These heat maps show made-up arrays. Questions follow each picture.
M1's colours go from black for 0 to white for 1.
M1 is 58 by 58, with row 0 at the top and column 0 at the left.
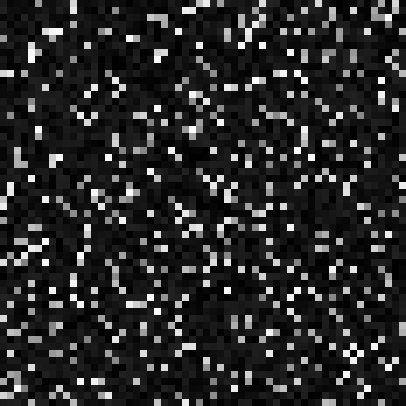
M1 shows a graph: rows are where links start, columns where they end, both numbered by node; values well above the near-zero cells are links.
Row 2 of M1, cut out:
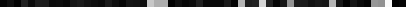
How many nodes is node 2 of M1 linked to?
10
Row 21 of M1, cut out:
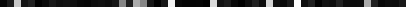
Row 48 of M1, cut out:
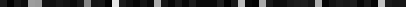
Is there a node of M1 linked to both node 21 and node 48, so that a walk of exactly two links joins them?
no
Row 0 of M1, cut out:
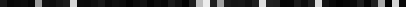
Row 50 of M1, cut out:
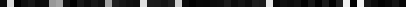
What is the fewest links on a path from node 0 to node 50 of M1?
3
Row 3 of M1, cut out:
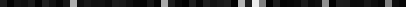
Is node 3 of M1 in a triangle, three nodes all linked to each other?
no
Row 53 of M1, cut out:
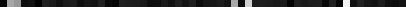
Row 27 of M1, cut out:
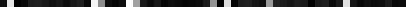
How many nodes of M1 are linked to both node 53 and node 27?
2
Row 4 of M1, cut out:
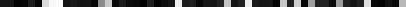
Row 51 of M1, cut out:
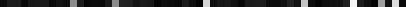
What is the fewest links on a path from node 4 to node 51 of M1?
3
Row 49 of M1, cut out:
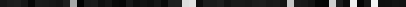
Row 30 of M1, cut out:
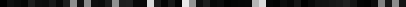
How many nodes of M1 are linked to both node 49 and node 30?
3
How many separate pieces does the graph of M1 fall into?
1
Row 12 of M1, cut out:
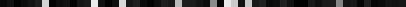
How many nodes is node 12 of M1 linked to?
9
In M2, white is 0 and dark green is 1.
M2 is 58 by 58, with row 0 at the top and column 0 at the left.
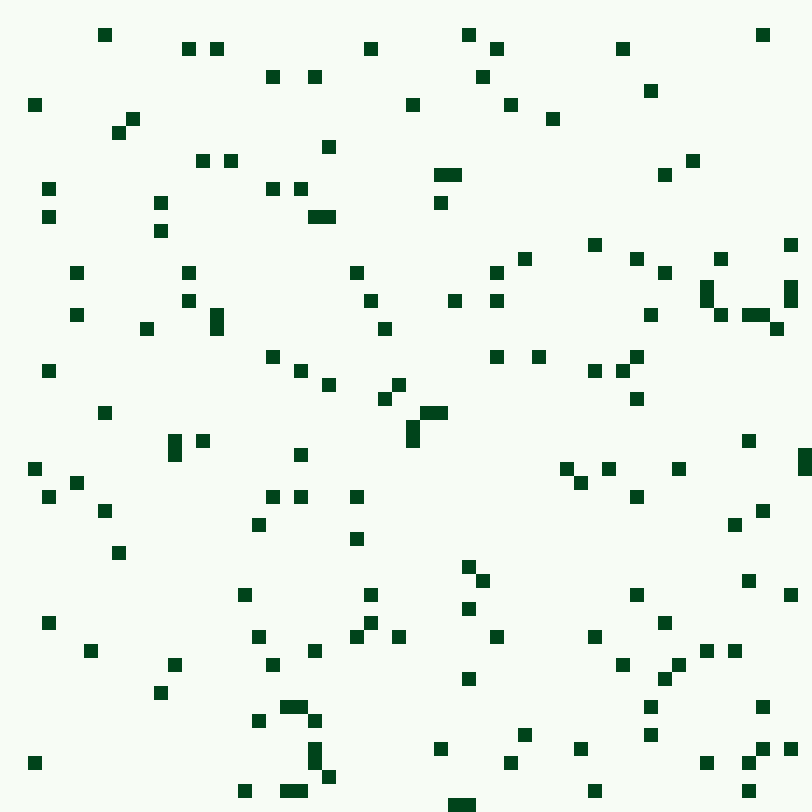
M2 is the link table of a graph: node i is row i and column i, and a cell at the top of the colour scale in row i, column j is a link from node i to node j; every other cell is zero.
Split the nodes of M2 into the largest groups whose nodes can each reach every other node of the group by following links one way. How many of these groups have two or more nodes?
2
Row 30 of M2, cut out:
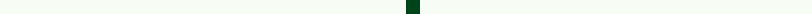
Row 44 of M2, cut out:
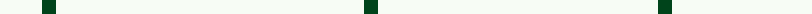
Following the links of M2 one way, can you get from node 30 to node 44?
yes
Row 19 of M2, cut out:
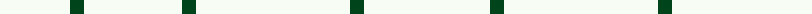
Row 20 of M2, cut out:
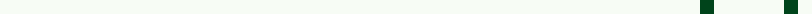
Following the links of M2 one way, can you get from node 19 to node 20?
yes
